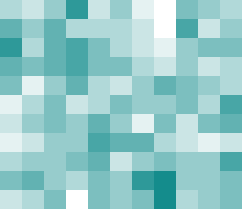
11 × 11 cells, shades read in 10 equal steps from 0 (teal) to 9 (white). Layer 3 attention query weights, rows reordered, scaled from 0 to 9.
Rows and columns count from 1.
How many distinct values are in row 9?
6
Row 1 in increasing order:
1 4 5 5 5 6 6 7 7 8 9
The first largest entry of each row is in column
8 8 8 8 2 1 7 1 6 4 4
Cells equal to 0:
2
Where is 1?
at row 1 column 4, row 3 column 1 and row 10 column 7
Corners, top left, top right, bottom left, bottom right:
6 6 7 4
